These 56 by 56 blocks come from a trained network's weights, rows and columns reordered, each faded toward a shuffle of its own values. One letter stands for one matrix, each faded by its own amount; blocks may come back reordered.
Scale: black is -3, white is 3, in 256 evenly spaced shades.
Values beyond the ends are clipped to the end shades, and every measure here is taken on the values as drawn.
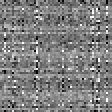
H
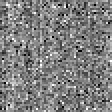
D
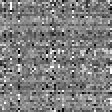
H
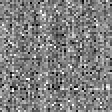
D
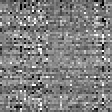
H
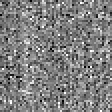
D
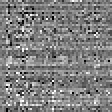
H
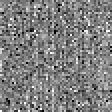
D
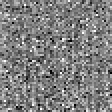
D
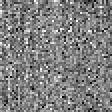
D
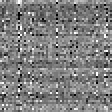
H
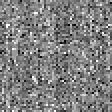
D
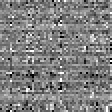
H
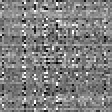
H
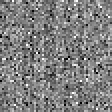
D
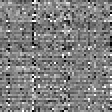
H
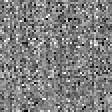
D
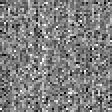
D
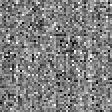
D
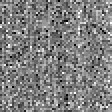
D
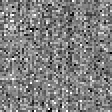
D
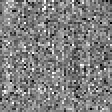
D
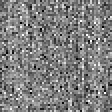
D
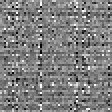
H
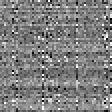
H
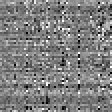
H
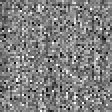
D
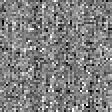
D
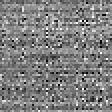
H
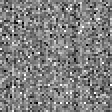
D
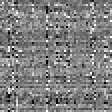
H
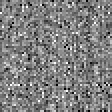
D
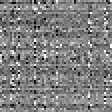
H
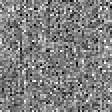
D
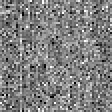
D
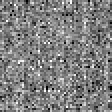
D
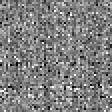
D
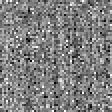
D
